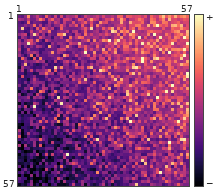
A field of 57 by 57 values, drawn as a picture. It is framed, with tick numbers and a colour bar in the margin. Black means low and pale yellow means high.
No row or column stands out. The halves do not mirror each other. Fine speckle covers the field. The top right is the ninth with the highest average. Values rise toward the top right. The bottom left is the ninth with the lowest average.
